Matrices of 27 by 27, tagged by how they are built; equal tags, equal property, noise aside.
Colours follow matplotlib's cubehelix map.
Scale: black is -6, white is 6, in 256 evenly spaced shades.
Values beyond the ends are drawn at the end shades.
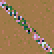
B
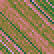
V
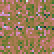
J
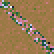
B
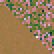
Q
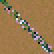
B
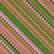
V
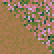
Q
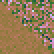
Q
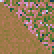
Q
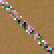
B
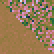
Q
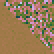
Q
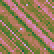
V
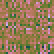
J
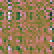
J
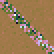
B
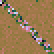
B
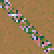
B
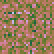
J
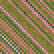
V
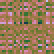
J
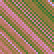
V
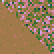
Q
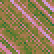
V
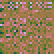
J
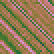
V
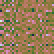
J
